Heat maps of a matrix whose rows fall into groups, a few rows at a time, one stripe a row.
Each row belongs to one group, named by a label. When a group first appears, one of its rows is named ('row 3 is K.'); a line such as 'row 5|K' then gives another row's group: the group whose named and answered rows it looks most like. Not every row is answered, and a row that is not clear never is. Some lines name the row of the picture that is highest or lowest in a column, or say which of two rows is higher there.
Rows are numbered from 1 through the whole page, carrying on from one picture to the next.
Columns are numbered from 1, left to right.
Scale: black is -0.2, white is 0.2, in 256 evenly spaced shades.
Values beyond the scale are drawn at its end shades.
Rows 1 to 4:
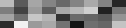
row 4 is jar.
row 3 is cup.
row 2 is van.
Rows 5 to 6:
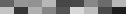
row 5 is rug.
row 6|van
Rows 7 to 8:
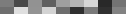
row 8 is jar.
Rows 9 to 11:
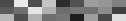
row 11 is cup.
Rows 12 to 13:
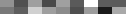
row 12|van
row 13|cup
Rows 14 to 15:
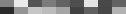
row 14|jar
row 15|rug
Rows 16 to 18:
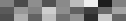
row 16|van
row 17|rug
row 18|rug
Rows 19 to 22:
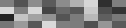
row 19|van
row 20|van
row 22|rug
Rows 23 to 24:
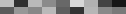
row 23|van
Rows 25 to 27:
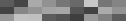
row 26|rug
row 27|jar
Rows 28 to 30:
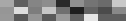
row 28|cup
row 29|jar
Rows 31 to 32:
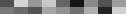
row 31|jar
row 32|cup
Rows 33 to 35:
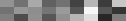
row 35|van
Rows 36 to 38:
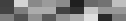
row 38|van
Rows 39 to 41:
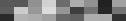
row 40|jar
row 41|jar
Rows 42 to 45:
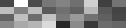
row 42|jar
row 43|van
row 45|rug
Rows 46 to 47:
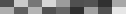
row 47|cup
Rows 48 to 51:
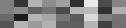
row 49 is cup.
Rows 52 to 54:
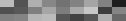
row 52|van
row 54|rug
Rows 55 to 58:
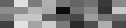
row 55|jar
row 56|cup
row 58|rug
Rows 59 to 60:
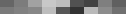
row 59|rug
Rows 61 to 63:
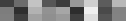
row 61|cup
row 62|van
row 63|van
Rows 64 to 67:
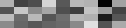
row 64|cup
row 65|jar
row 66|van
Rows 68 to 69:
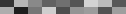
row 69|cup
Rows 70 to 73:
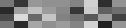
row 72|rug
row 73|van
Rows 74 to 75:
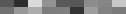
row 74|cup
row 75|jar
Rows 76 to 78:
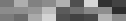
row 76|jar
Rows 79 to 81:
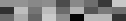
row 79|cup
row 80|rug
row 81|jar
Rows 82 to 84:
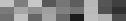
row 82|van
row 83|jar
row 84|jar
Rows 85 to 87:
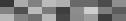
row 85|rug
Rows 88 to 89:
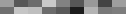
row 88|cup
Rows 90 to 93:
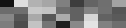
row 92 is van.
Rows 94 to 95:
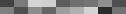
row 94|rug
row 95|van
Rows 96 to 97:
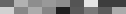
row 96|jar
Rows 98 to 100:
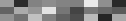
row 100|cup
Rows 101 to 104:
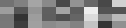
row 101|cup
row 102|van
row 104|van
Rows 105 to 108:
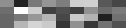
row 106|jar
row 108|rug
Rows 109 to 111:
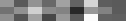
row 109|van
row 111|van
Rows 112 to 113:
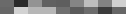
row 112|cup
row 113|jar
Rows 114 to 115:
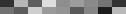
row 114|rug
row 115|cup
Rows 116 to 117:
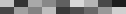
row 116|van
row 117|rug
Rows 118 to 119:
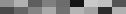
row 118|jar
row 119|cup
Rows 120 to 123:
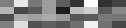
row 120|jar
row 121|cup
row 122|rug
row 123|jar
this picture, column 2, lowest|121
